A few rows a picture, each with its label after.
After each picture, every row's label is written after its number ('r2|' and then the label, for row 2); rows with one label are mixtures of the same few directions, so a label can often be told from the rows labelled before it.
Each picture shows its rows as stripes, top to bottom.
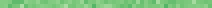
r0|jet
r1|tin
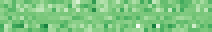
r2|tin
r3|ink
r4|tin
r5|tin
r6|tin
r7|tin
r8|jet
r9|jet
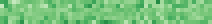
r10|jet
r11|jet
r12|tin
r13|jet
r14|jet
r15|tin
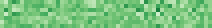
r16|jet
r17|tin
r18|jet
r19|jet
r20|tin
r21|jet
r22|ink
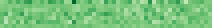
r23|ink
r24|tin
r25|tin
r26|tin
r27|jet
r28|ink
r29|ink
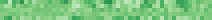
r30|tin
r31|tin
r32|ink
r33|tin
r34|tin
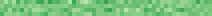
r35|ink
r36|tin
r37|tin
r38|jet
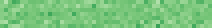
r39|jet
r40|tin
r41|jet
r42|ink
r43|ink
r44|jet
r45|jet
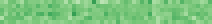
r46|tin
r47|ink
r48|ink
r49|ink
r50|jet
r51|ink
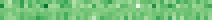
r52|tin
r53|jet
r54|ink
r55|tin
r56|tin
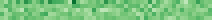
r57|ink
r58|tin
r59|tin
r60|jet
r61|jet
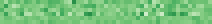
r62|ink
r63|jet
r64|jet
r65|jet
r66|jet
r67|ink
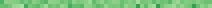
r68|jet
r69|jet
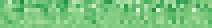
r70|tin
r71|tin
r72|jet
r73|jet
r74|jet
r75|tin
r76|ink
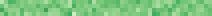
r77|jet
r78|ink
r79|jet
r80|ink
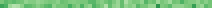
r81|tin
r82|jet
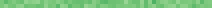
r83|tin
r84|jet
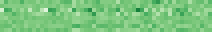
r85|ink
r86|ink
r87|jet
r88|tin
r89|tin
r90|tin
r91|tin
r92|tin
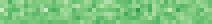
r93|tin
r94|tin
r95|jet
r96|tin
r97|tin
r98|ink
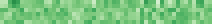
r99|jet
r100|jet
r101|jet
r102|tin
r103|tin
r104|jet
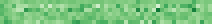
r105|jet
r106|ink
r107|jet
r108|jet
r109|jet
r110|tin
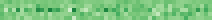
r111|tin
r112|ink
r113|ink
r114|ink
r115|ink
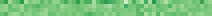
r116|tin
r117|tin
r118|jet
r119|jet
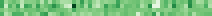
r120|ink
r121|ink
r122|ink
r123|jet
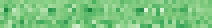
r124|tin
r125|ink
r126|jet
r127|jet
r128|ink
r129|tin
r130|tin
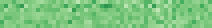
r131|tin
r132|tin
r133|ink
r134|tin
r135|tin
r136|jet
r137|ink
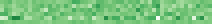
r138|tin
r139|ink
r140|jet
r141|jet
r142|jet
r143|ink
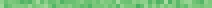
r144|ink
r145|jet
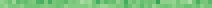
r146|ink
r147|tin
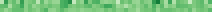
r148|ink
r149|tin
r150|jet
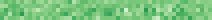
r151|ink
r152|jet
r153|tin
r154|tin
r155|ink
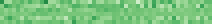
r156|jet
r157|tin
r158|ink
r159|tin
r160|tin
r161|ink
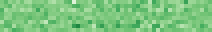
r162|ink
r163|tin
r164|ink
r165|jet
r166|jet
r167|jet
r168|tin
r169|jet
